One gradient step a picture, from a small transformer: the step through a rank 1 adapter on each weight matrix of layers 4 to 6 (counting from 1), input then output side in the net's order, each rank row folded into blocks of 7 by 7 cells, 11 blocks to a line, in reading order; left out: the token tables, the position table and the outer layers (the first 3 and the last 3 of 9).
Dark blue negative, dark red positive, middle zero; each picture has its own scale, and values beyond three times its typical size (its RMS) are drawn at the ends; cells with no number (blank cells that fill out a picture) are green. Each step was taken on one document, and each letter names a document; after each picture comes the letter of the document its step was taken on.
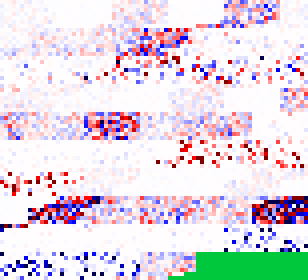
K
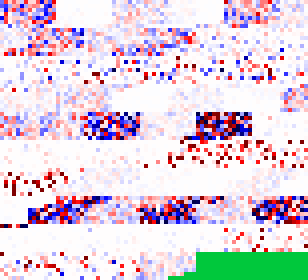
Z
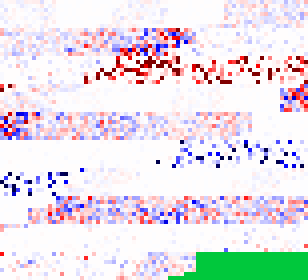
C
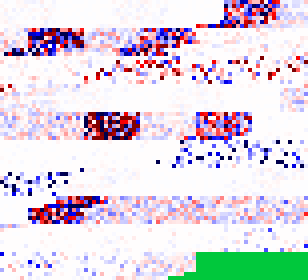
C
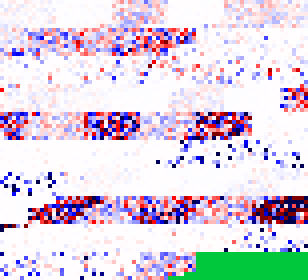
K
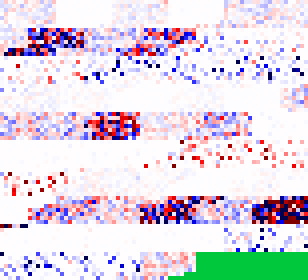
Z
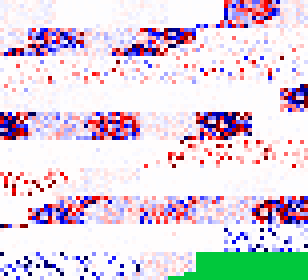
Z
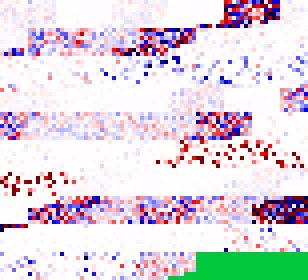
K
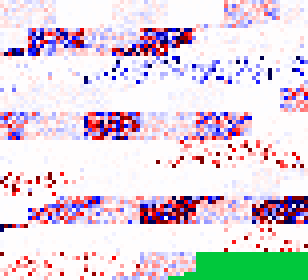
K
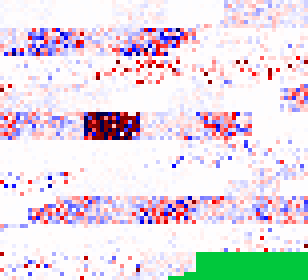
C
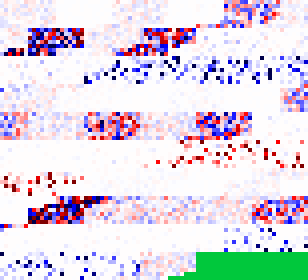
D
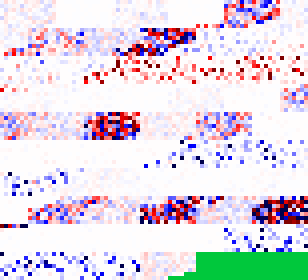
Z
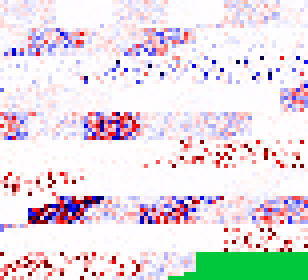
D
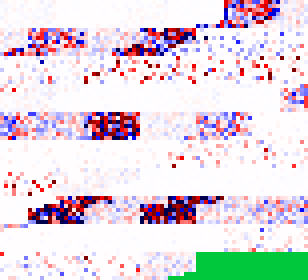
Z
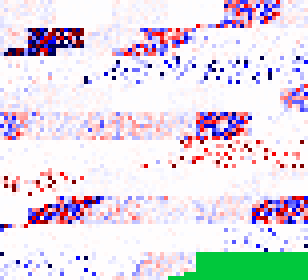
D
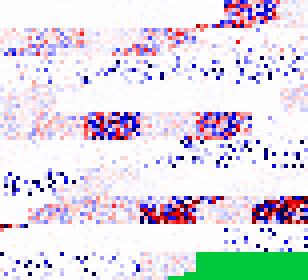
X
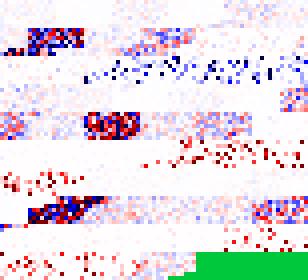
D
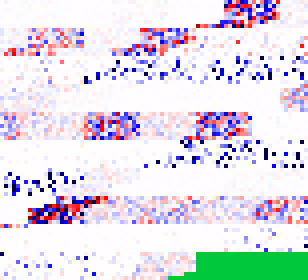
X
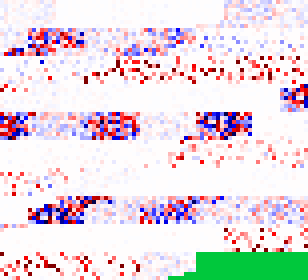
Z
